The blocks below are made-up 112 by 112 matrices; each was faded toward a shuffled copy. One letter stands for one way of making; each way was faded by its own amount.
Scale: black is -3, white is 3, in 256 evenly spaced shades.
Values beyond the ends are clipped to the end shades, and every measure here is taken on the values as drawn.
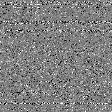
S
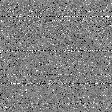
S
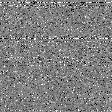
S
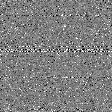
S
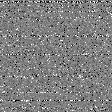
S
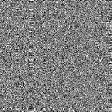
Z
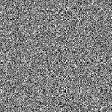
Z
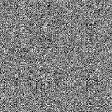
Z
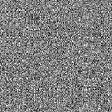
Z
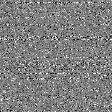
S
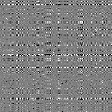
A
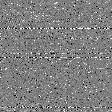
S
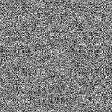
Z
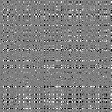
A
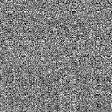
Z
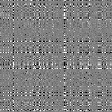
A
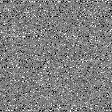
S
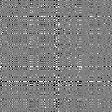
A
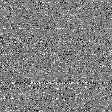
S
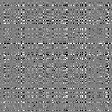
A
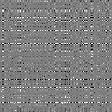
A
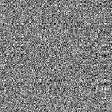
Z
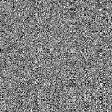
Z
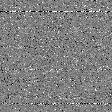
S
